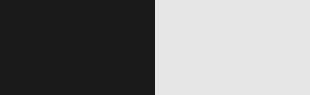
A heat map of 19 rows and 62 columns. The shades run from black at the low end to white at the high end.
It is made of 1 by 2 panels. Panel 1,1: very low, flat. Panel 1,2: very high, flat.
